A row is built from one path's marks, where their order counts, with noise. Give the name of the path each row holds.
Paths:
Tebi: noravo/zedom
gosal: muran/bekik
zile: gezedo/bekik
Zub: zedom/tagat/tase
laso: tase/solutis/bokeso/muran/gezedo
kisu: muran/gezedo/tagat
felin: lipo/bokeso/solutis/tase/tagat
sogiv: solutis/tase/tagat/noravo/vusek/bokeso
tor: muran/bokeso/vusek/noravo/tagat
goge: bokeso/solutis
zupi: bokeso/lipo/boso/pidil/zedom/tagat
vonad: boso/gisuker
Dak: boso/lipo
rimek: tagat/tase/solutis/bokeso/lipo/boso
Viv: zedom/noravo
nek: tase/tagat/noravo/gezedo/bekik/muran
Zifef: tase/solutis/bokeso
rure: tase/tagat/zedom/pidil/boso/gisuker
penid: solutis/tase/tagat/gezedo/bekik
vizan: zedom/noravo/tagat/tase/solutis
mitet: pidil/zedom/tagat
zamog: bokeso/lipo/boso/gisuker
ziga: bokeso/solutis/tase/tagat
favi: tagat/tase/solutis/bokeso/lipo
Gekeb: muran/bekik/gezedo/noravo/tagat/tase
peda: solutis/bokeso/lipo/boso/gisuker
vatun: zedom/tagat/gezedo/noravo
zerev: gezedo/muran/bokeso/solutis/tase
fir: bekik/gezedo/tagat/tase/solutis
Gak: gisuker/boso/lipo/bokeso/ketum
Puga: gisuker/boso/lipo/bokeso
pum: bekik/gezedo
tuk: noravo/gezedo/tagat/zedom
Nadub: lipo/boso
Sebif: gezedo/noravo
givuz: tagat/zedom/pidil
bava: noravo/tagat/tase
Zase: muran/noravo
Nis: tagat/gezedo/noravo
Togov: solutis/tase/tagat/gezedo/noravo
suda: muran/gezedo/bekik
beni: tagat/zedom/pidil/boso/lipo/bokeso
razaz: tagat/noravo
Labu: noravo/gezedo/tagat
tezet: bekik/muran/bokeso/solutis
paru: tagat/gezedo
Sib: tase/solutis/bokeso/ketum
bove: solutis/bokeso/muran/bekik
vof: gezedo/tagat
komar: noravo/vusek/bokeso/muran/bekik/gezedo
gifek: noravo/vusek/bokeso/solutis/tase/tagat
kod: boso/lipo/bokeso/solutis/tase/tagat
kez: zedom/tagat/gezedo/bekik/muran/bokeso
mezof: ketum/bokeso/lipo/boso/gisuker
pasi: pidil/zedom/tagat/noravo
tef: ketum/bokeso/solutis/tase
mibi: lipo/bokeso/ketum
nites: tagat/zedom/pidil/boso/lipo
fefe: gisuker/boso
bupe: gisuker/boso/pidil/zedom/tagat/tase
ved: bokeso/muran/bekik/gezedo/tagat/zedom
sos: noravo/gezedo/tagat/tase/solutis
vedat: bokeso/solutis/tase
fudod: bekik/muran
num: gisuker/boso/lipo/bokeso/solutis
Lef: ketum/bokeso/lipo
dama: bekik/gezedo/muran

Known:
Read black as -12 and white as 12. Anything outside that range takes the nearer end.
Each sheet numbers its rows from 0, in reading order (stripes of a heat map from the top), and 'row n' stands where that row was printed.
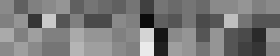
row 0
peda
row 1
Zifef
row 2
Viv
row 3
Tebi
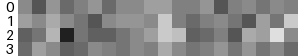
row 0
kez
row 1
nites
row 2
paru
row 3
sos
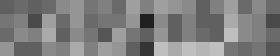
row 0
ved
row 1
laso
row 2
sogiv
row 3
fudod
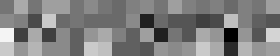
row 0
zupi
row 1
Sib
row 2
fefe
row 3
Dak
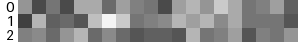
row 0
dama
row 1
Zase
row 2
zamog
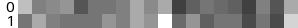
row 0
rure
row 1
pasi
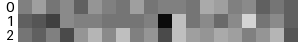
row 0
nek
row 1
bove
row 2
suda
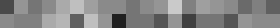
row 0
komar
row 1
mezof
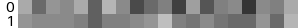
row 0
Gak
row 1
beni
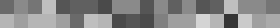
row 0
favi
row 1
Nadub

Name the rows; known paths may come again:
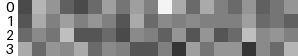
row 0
razaz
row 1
gifek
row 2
favi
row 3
Puga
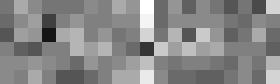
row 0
pasi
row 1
tuk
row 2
Sebif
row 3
gosal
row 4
beni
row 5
givuz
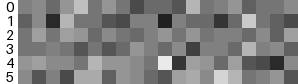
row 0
zamog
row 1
vedat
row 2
zupi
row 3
Togov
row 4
Tebi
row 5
dama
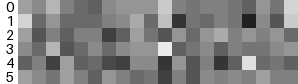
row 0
nites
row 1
bupe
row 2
fir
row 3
vatun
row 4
ziga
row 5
kod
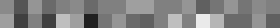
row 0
kez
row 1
pum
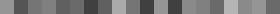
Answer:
penid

